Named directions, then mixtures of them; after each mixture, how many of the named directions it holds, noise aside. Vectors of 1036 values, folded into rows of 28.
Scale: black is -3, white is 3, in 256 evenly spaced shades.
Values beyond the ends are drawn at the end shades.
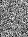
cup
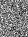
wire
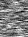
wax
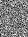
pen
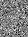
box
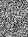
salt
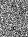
one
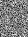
one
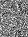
two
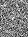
three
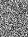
two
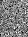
two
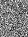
two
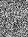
one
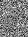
two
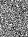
one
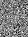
three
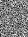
one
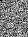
three
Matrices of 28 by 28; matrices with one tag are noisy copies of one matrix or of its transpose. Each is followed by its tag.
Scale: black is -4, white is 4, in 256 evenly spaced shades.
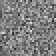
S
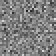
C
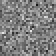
S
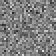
C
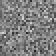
S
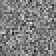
S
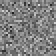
C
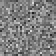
S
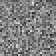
S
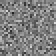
C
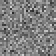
C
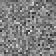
S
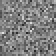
S
